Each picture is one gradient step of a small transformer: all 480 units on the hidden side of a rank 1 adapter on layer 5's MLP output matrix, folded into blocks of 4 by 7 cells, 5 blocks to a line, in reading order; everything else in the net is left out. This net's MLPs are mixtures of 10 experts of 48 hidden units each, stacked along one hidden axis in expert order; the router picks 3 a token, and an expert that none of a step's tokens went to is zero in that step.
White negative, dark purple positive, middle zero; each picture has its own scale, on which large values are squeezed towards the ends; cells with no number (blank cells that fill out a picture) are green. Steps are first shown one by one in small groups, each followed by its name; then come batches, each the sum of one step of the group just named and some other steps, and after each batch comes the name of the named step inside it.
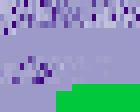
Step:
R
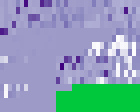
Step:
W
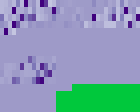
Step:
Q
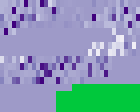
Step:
Q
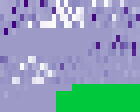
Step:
Q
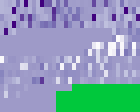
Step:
R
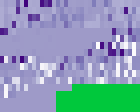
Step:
W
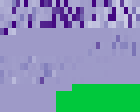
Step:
Q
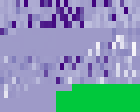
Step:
W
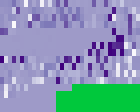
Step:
W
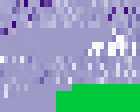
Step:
W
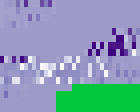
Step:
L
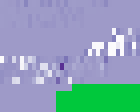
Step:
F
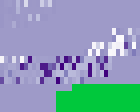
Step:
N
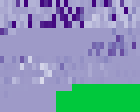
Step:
L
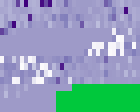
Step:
F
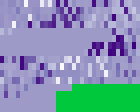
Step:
L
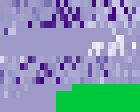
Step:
N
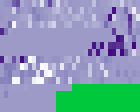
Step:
L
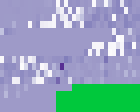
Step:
F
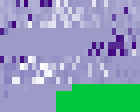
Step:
L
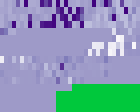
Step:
F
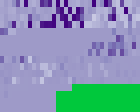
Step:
L
